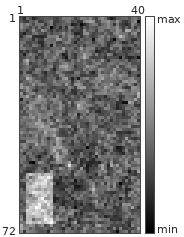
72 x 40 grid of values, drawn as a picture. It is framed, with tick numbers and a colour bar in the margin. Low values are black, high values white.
An odd patch, higher than its surroundings, sits in the bottom left. Neither half mirrors the other. The ninth with the highest average is the bottom left. No single row or column stands out from its neighbours.
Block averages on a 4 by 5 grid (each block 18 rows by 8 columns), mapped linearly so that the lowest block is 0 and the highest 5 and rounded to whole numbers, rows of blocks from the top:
0 1 1 1 1 / 2 1 1 1 1 / 2 2 0 1 1 / 5 2 0 1 1
